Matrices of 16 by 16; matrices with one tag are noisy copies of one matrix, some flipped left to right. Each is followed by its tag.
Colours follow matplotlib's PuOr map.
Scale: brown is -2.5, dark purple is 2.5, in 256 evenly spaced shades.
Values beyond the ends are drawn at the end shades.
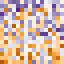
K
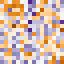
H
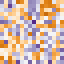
H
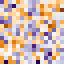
H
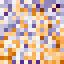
K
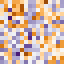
H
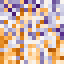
K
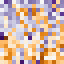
K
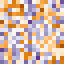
H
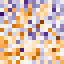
K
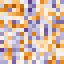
H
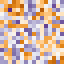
H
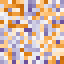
H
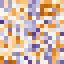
H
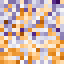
K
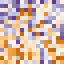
K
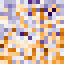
K
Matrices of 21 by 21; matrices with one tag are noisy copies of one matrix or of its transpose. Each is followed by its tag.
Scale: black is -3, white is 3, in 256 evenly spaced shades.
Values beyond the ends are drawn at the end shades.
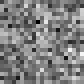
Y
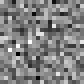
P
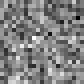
Y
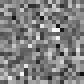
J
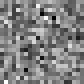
P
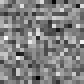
P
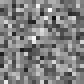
P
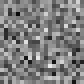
J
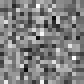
P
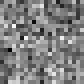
Y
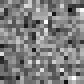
Y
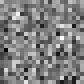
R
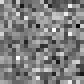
R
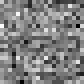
R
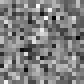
P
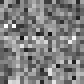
Y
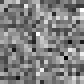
Y
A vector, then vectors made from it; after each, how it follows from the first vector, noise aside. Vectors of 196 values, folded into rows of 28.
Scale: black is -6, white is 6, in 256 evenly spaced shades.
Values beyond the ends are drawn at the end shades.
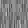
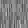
copied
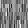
scaled up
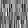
scaled up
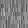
wrapped around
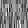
scaled up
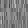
wrapped around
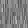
wrapped around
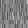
wrapped around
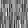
scaled up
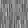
copied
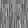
copied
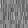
wrapped around
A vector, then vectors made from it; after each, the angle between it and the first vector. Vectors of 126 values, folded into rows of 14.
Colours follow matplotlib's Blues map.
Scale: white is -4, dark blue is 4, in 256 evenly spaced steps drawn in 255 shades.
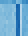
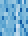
partly opposed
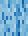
partly aligned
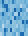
orthogonal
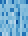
partly aligned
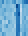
nearly parallel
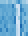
nearly opposite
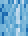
partly opposed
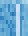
nearly opposite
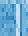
nearly opposite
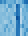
nearly parallel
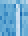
nearly opposite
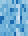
partly opposed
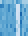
nearly opposite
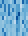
partly aligned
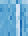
nearly opposite
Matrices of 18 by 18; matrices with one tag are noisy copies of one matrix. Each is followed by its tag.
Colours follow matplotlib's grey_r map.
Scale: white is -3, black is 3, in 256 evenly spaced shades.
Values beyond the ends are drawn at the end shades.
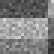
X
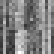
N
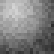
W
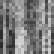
N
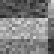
X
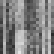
N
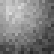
W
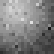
W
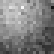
W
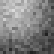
W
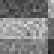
X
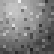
W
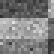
X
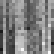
N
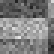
X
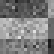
X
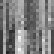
N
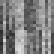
N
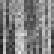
N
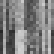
N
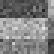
X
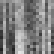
N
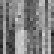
N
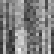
N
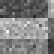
X
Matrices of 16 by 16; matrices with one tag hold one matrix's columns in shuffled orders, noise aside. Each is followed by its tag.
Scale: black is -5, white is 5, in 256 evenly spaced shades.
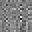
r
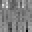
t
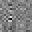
r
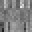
t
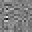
r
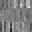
t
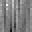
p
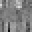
t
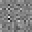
r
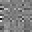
r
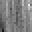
p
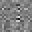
r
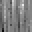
p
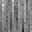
p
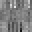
t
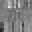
t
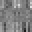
t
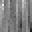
p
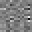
r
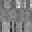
t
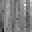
p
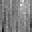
p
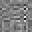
r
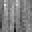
p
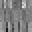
t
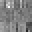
t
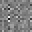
r
